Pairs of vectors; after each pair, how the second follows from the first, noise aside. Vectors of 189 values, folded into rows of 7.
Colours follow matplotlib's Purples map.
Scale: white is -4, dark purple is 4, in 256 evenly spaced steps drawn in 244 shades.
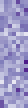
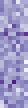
negated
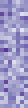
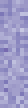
shrunk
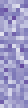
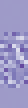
partly zeroed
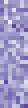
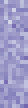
shrunk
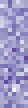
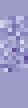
partly zeroed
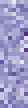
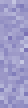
shrunk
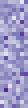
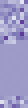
partly zeroed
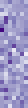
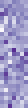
negated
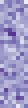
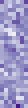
negated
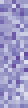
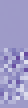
partly zeroed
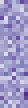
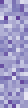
negated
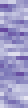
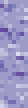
partly zeroed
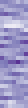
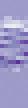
partly zeroed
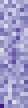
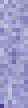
shrunk
